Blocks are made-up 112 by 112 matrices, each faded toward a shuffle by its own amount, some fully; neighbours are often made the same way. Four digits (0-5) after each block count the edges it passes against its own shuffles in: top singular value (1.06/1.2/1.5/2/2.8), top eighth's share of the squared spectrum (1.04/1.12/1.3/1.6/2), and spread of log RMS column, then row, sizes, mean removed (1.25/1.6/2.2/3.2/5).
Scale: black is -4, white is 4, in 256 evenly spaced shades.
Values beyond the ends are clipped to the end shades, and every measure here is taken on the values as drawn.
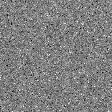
0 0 0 0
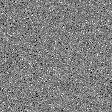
0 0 0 0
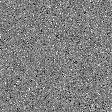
0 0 0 0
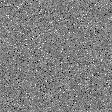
0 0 0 0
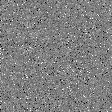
1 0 0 0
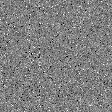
1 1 1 0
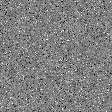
0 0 0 0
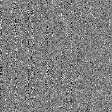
2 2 3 0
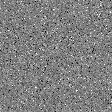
0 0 0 0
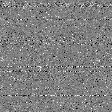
2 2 0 3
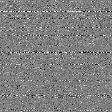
3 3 0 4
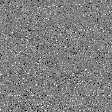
1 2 0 2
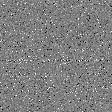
1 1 0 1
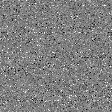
1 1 0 2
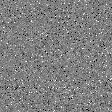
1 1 0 1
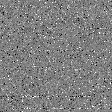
1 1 0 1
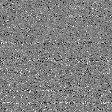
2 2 0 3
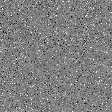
0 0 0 1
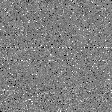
2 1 0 2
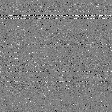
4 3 0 3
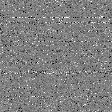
2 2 0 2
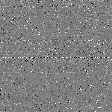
3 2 0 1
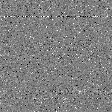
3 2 0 2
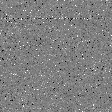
2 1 0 1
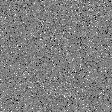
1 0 0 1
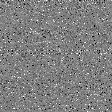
1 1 0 2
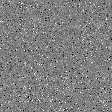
1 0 0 1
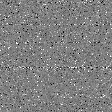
2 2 0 2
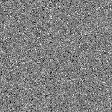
3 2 1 1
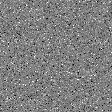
2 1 0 0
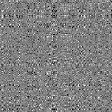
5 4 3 3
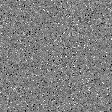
2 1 0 0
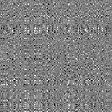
5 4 3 3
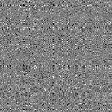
5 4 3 3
